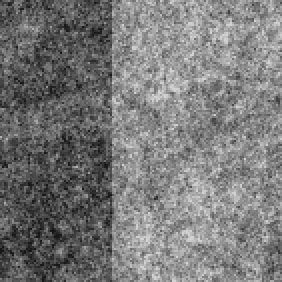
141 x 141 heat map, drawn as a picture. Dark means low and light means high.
Stripes: none. Ninth with the lowest average: bottom left. Grain: blotchy. Seam: vertical, 40% of the way across, the right part higher.
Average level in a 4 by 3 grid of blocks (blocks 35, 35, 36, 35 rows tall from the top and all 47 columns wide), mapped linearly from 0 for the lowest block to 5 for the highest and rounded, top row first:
145
144
035
044
